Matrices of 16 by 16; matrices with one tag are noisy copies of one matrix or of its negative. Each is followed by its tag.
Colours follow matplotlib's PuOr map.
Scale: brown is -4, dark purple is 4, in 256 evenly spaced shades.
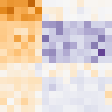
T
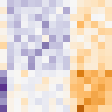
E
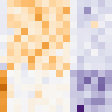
E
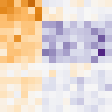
T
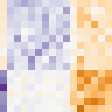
E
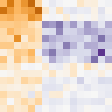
T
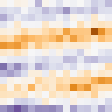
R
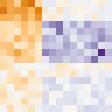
T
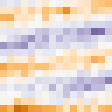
R
